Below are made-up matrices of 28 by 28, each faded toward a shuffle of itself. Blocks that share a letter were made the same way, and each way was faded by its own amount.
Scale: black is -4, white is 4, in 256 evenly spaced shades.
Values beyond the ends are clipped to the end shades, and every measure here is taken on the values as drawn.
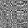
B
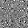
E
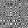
B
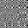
B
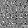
E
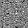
E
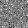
E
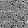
E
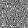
E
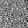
E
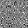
E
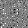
E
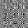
B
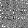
E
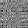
B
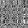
B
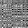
B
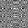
B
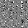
E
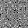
E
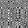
B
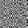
B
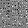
E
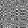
B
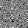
E
